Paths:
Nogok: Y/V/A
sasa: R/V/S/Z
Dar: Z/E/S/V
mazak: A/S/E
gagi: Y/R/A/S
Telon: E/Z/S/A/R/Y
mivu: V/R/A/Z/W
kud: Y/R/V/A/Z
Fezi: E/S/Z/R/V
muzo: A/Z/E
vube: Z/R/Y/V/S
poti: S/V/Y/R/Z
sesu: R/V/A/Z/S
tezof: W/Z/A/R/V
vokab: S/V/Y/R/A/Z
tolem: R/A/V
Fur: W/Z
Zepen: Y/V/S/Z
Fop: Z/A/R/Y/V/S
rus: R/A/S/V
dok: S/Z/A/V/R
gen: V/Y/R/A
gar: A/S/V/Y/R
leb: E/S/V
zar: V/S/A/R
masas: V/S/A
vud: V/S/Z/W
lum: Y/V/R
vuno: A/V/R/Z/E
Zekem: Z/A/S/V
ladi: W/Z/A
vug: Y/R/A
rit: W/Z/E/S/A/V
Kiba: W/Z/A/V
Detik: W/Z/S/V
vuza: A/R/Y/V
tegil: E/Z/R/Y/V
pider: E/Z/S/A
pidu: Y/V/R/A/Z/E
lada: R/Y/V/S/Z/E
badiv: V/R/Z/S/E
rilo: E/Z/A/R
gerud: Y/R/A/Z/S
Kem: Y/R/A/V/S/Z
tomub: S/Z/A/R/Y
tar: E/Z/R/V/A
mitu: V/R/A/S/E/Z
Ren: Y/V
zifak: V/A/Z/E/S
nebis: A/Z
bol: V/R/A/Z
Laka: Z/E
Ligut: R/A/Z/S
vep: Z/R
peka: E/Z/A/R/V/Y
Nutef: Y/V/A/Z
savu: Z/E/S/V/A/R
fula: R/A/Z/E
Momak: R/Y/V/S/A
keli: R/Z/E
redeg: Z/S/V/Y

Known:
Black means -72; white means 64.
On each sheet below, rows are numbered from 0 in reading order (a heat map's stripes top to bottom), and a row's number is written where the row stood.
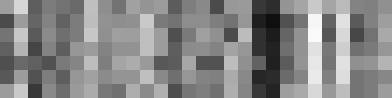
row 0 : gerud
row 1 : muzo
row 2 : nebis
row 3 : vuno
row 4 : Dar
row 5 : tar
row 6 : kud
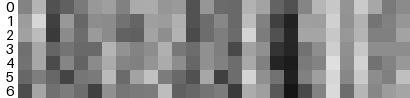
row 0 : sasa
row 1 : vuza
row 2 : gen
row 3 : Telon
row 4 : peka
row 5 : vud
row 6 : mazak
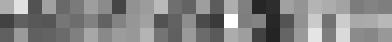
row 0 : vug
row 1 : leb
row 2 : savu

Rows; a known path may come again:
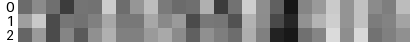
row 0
Detik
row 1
Kem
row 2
peka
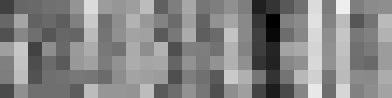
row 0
Laka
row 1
Kiba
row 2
rit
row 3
kud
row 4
mivu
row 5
zar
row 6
pider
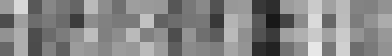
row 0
gerud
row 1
mazak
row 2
vube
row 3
vuno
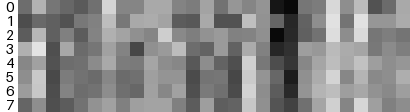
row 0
ladi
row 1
Dar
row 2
rilo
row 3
vug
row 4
lada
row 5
gar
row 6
Momak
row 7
badiv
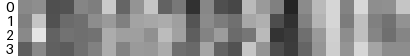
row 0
redeg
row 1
sesu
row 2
Ligut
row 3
Fezi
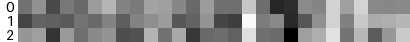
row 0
tegil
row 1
leb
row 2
Nogok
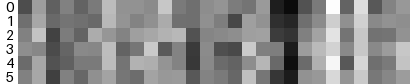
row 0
muzo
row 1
Telon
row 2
bol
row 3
Zepen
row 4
Zekem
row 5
pidu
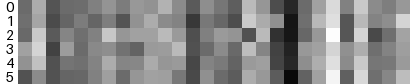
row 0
mitu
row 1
masas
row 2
nebis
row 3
vuza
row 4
Fop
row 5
zifak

